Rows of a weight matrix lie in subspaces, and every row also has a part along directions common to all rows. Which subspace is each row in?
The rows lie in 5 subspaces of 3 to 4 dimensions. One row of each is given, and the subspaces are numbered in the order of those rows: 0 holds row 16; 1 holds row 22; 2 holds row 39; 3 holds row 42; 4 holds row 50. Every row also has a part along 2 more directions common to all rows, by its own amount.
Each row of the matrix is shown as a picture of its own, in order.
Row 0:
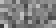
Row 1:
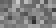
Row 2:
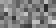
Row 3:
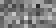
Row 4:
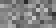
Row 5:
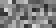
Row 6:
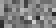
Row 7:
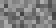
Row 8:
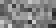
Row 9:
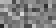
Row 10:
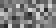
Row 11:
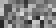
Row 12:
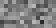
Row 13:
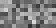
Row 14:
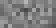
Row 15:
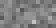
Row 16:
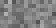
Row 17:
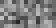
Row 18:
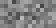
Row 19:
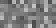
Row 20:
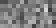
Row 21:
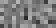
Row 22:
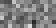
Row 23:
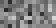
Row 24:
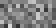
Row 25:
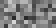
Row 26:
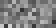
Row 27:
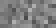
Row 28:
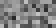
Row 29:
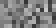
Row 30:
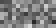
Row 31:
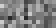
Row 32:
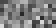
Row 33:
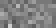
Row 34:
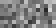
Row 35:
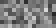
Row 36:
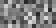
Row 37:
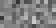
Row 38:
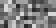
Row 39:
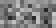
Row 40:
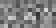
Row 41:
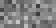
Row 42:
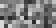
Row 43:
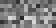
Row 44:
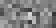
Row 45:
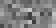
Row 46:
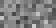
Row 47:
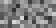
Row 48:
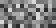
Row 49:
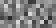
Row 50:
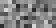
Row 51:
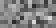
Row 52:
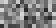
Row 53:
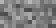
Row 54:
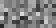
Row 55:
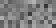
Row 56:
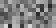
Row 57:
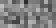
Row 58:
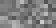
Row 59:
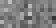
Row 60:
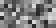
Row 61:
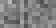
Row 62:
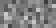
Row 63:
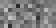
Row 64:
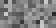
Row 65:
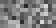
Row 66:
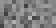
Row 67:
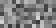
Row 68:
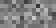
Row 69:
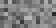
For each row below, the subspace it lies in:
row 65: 0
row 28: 1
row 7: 4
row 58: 0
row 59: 4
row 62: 1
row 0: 4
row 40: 2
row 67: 0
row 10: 2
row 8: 2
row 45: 2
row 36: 4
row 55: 4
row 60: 3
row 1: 1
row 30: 1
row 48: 2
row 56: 2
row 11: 0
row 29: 4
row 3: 3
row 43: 4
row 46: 3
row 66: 0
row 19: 1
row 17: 3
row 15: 1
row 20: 0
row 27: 1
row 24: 2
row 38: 4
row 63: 2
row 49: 4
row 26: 2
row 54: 1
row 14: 2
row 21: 1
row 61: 3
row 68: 3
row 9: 4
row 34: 0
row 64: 0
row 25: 4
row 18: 3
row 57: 3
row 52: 4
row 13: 1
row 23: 4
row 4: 3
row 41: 3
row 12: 0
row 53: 2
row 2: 1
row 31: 3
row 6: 0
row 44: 2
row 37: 1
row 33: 2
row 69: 0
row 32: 0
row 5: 4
